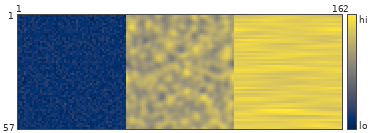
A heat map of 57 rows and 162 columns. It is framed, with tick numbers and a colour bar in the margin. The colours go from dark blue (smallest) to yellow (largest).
It is made of 1 by 3 panels. Panel 1,1: very low, fine-grained, faint in contrast. Panel 1,2: high, blotchy. Panel 1,3: very high, streaked across, faint in contrast.
